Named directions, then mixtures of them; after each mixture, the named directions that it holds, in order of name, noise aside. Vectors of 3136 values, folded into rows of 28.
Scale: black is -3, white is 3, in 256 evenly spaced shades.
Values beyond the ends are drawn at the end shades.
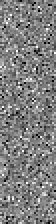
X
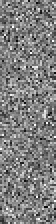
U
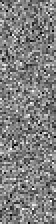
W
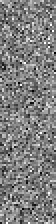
W, X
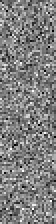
W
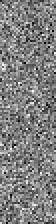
W, X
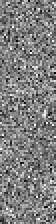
U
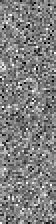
W, X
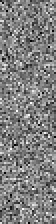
W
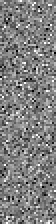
X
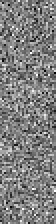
U, W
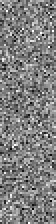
W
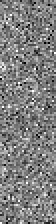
W, X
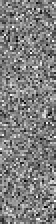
U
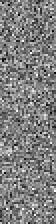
U, W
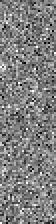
W, X
